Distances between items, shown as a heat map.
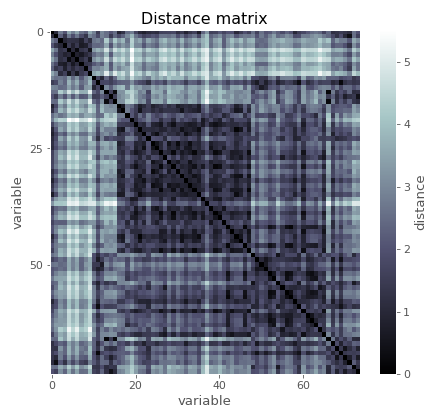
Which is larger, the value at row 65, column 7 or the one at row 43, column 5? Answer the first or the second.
the second
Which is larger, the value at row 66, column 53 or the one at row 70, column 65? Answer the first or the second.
the first
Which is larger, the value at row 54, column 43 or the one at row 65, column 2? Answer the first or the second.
the second
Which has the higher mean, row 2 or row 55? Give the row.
2
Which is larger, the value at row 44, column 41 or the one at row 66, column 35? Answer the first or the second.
the second
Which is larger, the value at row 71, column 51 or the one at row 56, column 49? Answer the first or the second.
the first
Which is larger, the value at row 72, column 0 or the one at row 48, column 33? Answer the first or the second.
the second
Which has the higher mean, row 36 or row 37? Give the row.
37
